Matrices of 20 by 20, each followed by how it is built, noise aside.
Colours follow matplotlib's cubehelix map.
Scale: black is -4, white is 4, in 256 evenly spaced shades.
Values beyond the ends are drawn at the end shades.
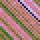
Toeplitz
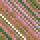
Toeplitz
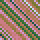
Toeplitz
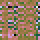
low rank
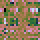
low rank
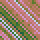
Toeplitz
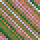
Toeplitz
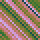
Toeplitz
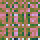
low rank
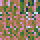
low rank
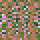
low rank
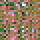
low rank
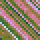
Toeplitz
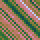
Toeplitz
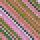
Toeplitz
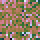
low rank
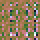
low rank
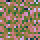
low rank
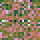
low rank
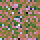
low rank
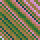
Toeplitz
